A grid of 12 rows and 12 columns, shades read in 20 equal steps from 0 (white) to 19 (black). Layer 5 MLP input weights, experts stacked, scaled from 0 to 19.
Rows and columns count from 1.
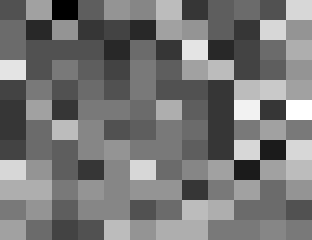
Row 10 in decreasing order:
15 11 10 10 9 8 8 8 8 7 6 6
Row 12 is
7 11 14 13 5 8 6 6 10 10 9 10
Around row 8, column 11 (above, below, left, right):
7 7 3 3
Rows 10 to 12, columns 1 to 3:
6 6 10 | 10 8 12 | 7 11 14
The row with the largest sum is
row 3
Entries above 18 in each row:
1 0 0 0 0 0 0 0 0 0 0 0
